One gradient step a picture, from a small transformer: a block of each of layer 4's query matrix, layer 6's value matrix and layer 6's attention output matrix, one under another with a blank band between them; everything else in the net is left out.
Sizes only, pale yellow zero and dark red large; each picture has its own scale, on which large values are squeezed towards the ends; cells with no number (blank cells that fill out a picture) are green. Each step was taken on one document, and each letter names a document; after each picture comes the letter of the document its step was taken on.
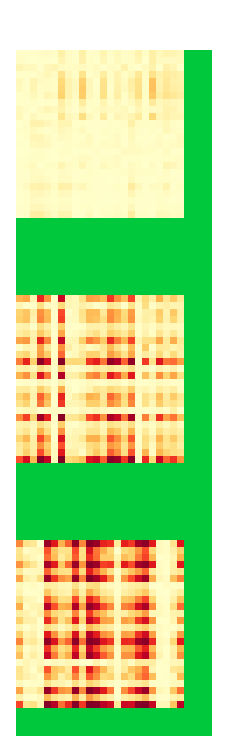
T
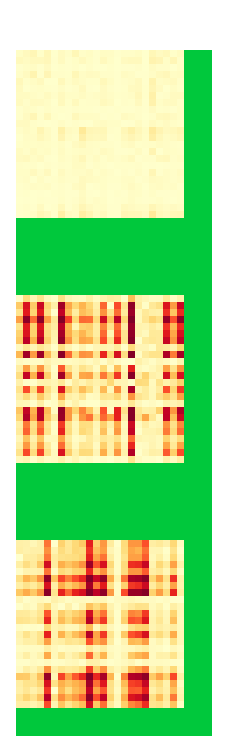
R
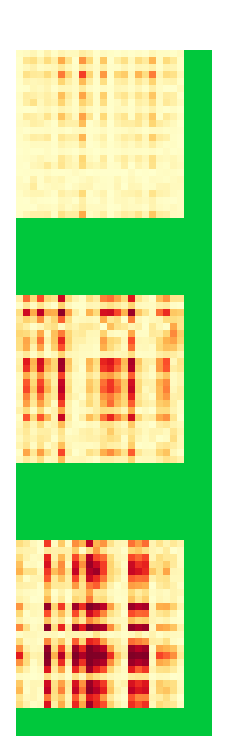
R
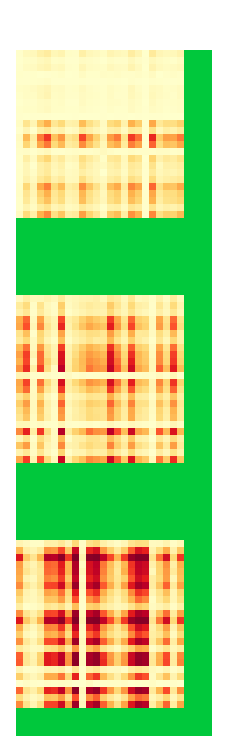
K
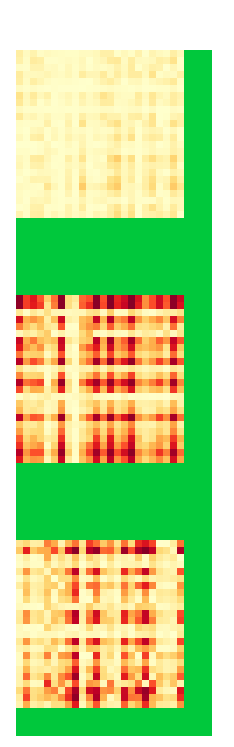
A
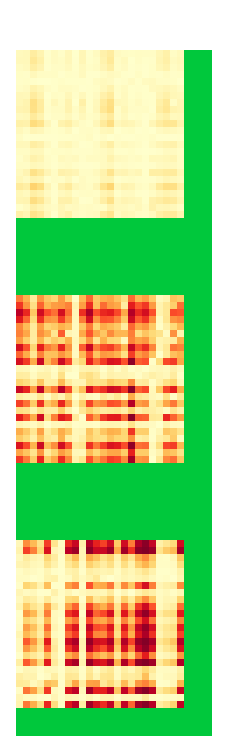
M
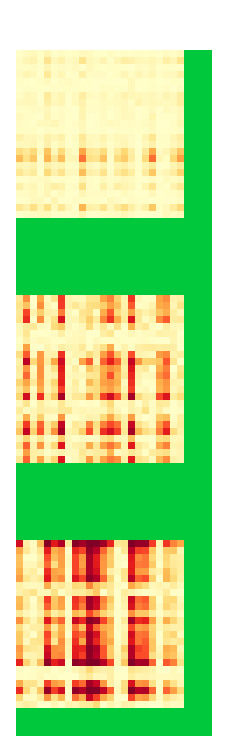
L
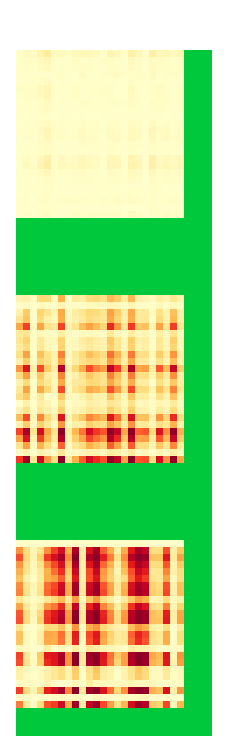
K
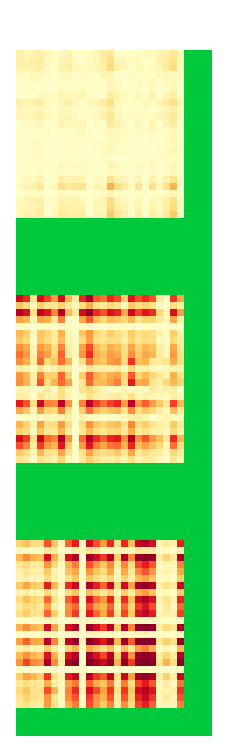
M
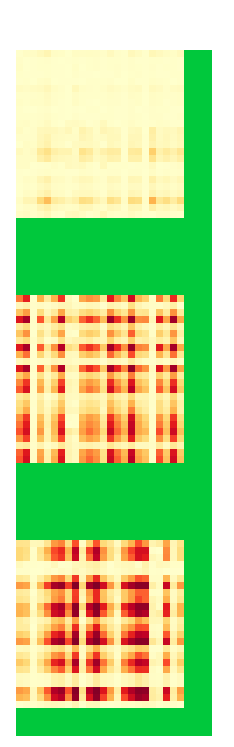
K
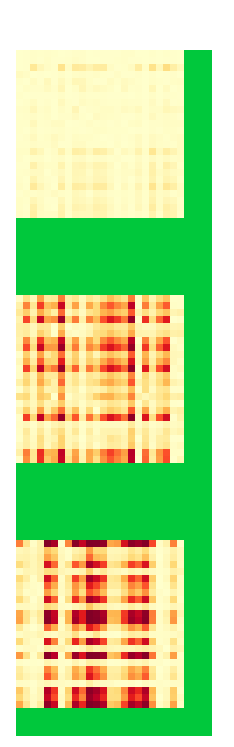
T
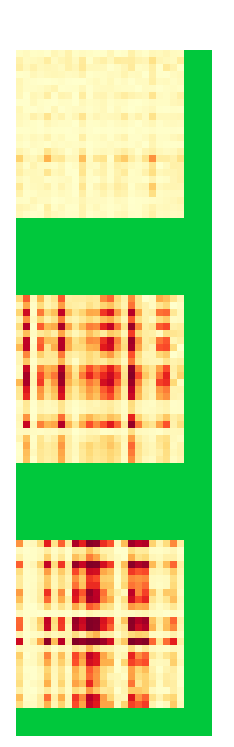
L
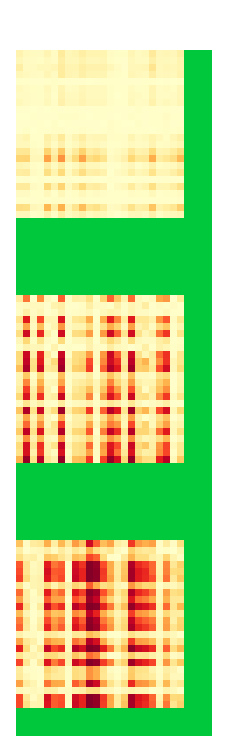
L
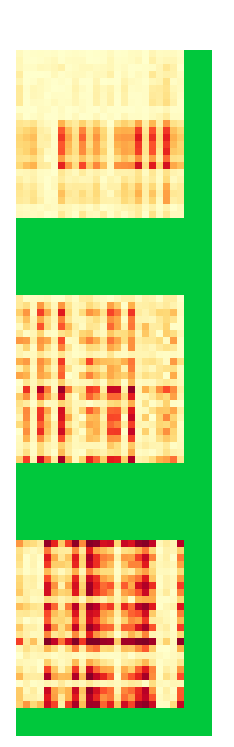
T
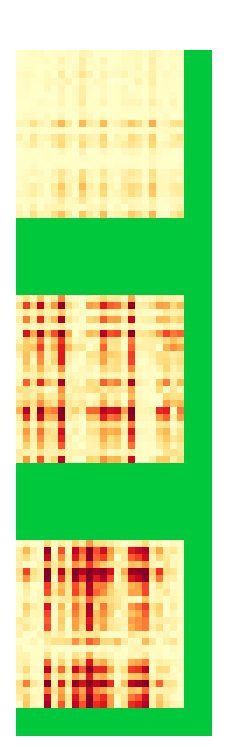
R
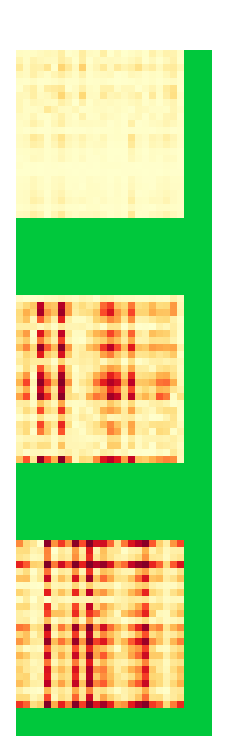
T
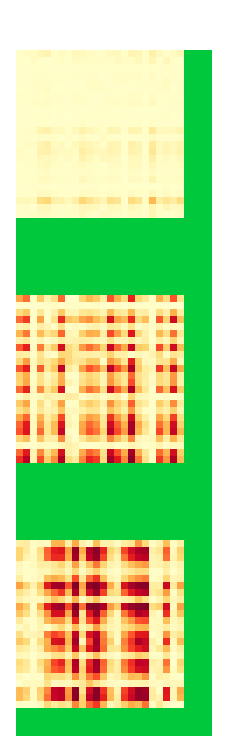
K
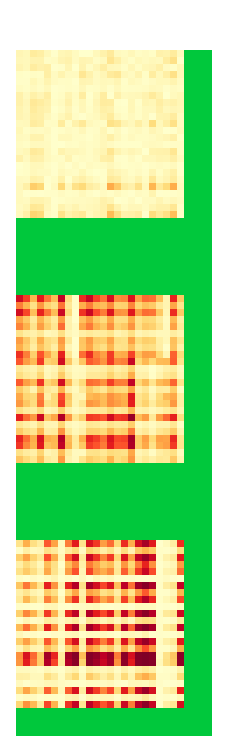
M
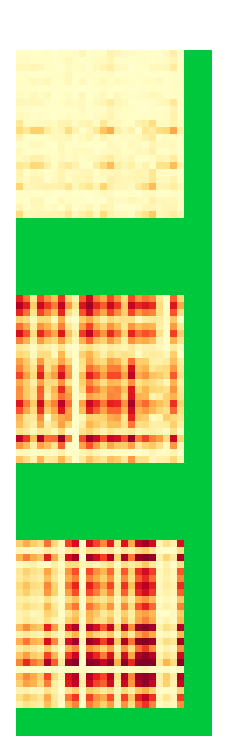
M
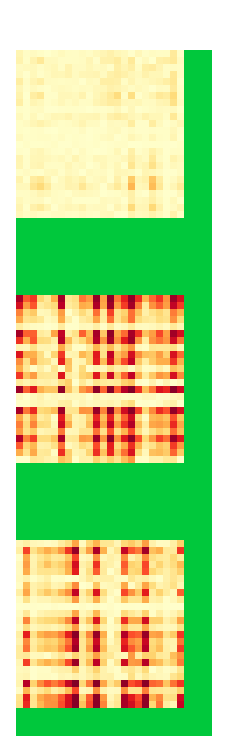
A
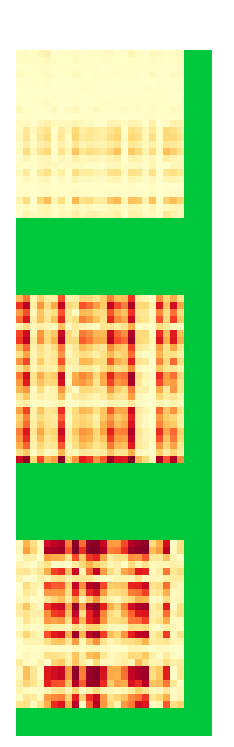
K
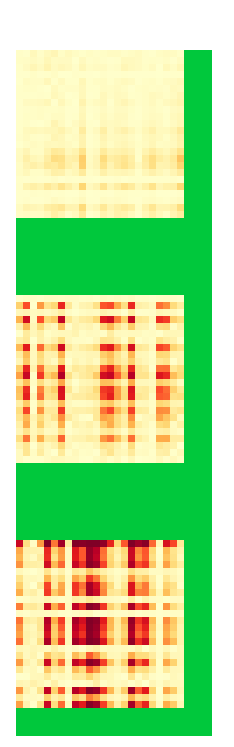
L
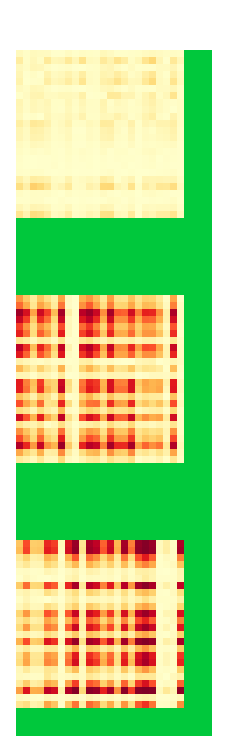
M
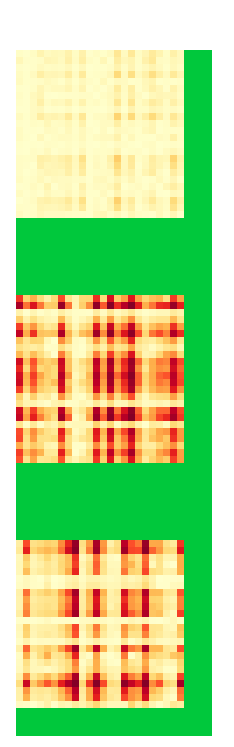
A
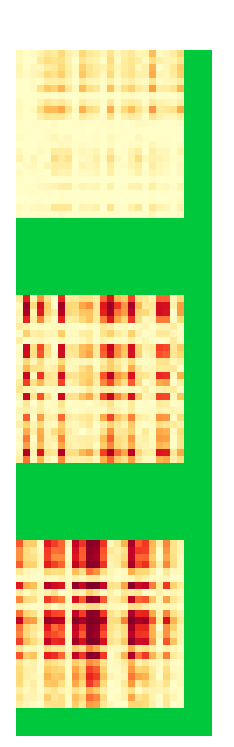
L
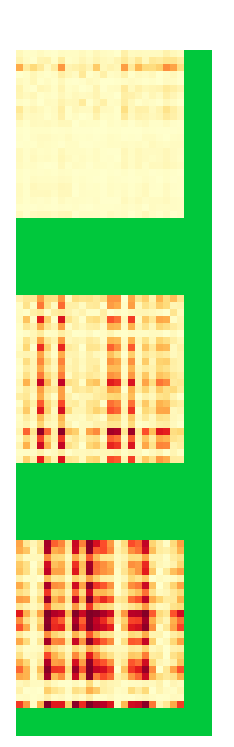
T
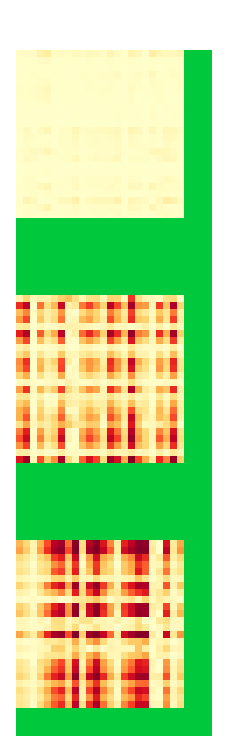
K
